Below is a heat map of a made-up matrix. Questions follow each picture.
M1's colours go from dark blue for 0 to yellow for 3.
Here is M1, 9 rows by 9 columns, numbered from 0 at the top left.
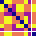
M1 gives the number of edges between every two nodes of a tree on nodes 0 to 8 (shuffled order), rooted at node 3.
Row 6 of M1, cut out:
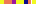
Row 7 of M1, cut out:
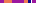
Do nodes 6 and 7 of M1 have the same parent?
yes
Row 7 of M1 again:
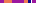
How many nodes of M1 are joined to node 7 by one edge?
5
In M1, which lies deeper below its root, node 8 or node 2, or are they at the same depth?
node 8
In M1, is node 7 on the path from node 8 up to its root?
yes
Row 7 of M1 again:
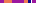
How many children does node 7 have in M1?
4
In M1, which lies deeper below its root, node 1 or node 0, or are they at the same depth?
node 0
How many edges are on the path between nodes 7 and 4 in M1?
1
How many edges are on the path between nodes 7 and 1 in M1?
2
